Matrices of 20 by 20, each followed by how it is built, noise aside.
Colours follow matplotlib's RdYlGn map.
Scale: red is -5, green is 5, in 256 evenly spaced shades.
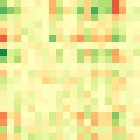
low rank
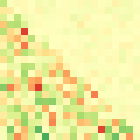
lower triangular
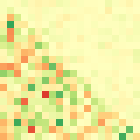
lower triangular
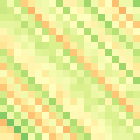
Toeplitz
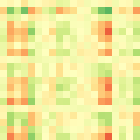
low rank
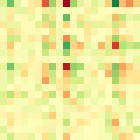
low rank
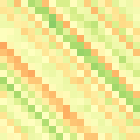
Toeplitz
